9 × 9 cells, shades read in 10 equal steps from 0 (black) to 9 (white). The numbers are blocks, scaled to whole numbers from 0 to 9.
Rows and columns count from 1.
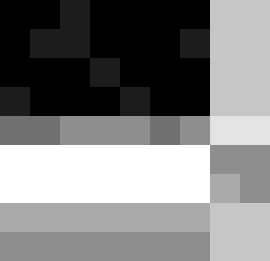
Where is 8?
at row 5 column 8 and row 5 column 9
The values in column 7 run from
0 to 9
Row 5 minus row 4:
3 4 5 5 4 4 5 1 1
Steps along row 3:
same same up down same same up same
